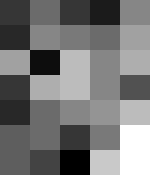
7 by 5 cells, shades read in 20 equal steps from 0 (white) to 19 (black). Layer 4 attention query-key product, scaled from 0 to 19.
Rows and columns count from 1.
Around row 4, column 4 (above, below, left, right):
9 8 5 13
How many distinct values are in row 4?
5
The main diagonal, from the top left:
15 9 5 9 5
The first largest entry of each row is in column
4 1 2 1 1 3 3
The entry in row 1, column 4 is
17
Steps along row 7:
up up down down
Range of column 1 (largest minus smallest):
9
